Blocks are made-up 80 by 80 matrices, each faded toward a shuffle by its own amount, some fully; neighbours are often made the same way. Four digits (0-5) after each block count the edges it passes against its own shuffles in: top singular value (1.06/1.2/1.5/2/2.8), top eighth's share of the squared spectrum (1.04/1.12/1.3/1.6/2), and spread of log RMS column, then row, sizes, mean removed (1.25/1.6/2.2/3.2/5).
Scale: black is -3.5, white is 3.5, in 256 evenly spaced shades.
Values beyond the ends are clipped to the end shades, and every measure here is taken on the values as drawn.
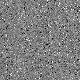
0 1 1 0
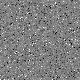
0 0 0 0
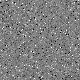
0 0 0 0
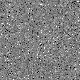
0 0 1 0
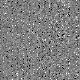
1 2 3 0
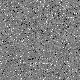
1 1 0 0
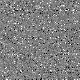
2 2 1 2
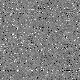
3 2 0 1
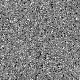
2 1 0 0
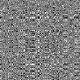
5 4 3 3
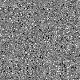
3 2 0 0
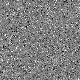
0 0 0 0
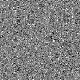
3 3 1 1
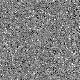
3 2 1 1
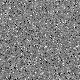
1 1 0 0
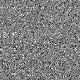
3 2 0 1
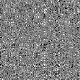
4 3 2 2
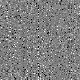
4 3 2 1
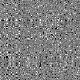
4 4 3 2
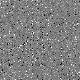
2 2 1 1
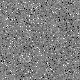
1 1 1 1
